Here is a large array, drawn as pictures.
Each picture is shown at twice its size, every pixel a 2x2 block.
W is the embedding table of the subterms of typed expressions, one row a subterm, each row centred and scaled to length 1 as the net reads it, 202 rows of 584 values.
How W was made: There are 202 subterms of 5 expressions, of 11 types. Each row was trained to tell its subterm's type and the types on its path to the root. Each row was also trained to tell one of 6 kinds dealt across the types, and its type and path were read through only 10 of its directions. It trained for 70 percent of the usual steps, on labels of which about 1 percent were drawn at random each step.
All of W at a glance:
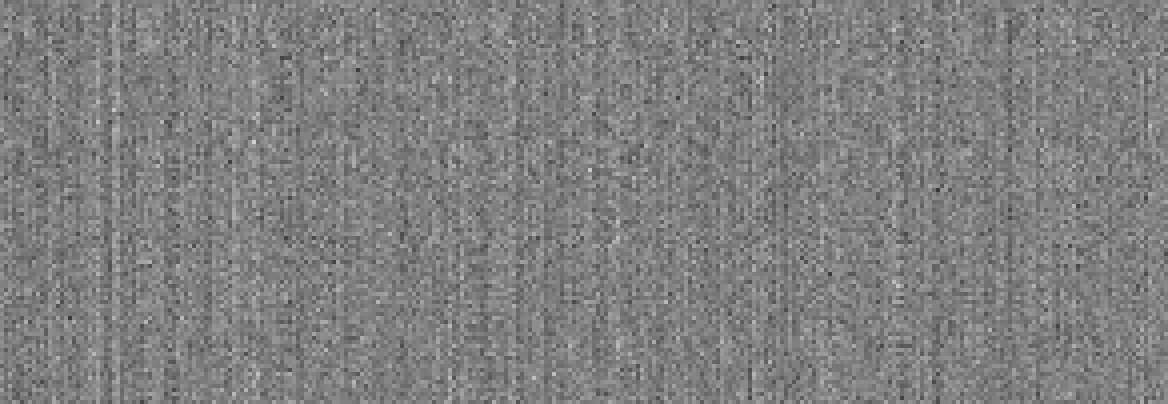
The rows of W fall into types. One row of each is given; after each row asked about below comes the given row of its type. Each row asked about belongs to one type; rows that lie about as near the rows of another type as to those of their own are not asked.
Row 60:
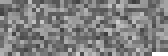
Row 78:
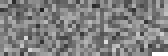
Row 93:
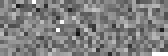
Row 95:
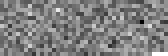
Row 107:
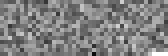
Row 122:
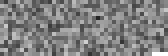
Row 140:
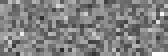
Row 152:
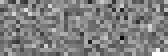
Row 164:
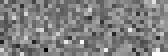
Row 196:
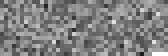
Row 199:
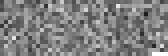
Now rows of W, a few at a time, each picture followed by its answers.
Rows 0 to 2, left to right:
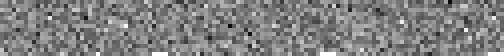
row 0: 164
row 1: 140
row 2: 93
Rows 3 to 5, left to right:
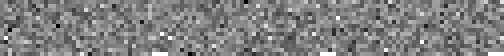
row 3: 164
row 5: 152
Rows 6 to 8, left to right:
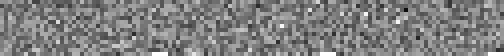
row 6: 93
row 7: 122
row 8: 78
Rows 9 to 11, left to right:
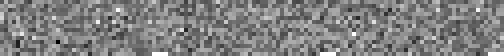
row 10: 107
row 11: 199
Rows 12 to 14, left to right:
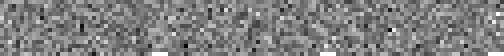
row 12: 78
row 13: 152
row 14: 140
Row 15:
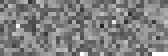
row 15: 107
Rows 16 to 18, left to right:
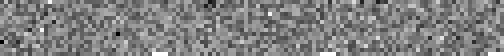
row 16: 107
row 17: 78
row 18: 199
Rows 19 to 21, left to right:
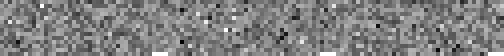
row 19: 107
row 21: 196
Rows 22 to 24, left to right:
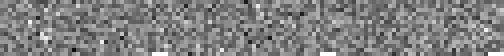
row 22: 95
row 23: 164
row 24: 107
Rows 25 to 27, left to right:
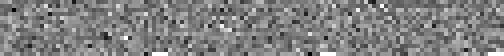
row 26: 60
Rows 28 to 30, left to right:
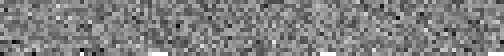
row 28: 122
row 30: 93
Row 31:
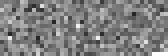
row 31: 140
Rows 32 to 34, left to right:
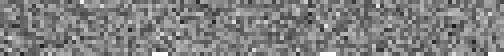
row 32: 164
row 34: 95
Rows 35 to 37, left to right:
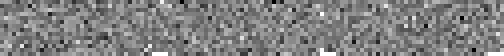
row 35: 60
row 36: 122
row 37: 78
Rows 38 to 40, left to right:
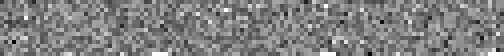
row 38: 199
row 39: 164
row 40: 122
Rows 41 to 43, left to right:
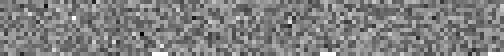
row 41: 199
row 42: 78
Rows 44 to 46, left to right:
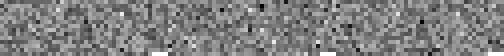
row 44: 122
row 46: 122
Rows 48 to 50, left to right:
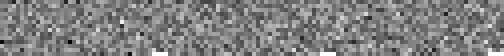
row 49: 93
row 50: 140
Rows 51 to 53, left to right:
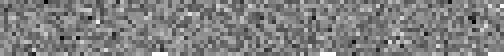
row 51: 164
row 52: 93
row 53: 152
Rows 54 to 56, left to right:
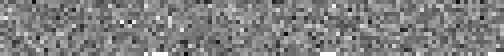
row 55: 152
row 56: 60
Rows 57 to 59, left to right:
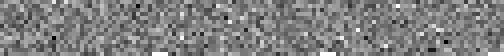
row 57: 95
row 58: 199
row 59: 122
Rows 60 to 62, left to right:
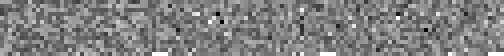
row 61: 164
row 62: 95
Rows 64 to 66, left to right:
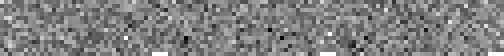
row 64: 60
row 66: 122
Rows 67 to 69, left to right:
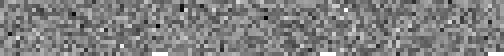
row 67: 93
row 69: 60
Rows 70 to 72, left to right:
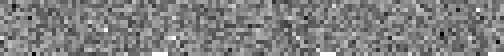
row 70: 93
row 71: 140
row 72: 199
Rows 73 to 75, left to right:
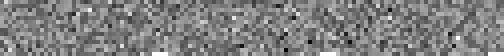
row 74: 196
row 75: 95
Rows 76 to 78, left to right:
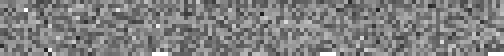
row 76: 95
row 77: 107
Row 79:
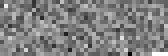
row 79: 93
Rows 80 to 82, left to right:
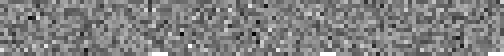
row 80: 122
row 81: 107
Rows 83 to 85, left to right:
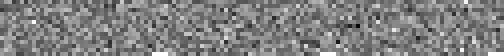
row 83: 199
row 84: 196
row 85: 60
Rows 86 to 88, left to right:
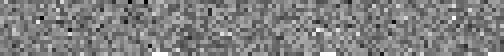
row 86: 122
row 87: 152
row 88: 140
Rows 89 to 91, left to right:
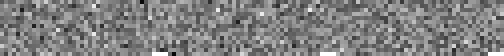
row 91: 199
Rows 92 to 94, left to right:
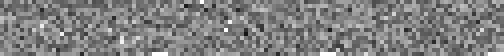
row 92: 93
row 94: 196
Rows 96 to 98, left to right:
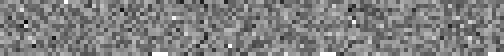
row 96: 95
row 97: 93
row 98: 140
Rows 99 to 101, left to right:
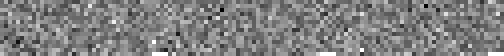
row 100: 122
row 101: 93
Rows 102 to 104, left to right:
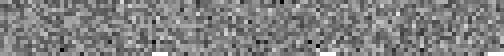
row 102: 60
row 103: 140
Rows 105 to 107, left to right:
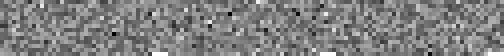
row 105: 60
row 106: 60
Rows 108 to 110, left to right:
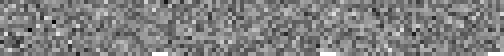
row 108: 107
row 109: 199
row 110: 93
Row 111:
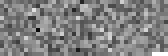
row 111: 95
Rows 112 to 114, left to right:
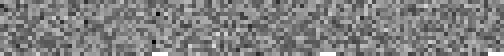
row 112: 152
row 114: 152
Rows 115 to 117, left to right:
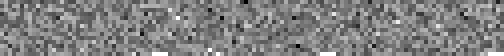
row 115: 164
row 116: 140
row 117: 199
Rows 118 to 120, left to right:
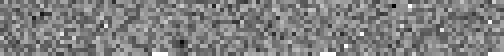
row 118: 95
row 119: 122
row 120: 152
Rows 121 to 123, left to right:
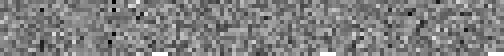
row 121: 152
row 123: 60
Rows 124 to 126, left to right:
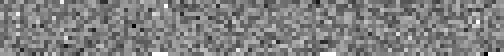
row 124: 60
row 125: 93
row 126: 60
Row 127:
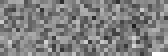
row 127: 199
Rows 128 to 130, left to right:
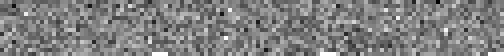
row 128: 122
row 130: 152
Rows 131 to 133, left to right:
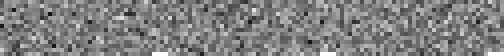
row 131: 152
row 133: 93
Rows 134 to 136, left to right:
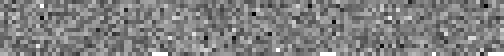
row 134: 60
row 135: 93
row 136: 78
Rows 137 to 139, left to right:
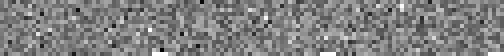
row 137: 95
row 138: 164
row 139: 140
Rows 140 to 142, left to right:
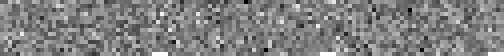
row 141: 122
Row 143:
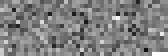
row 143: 164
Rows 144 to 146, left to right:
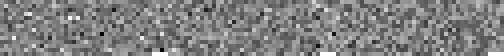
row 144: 164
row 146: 199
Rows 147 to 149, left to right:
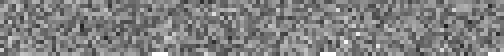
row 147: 78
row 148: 95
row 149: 60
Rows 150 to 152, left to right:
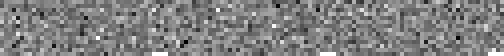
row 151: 140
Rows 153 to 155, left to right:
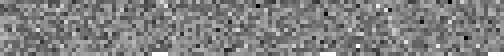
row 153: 122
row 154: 93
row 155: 152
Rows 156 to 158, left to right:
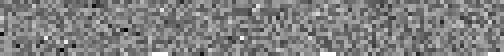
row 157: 164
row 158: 122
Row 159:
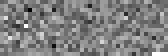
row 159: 95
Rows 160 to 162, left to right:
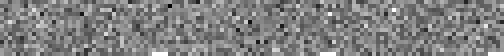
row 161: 140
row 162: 95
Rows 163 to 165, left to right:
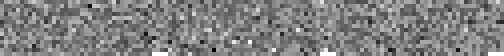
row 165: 95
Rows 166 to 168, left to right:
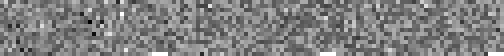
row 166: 164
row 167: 140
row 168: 60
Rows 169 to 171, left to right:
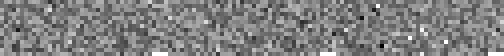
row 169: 60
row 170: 60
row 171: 95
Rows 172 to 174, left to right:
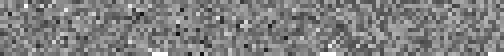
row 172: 152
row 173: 140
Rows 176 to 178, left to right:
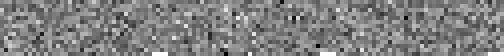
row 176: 60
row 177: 152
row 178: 93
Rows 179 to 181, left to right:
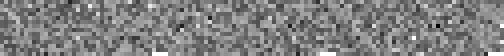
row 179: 164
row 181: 107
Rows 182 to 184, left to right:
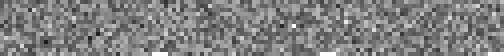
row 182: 95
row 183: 140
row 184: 93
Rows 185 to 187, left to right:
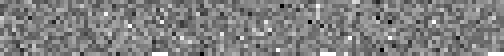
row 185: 122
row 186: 164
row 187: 196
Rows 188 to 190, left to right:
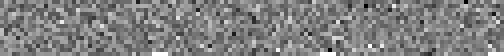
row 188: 93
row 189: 164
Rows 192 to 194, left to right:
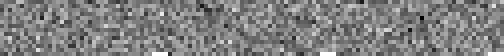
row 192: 107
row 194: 122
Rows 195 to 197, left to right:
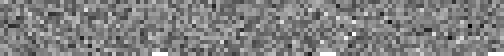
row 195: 60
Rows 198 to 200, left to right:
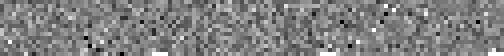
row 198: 122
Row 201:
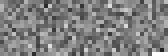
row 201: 164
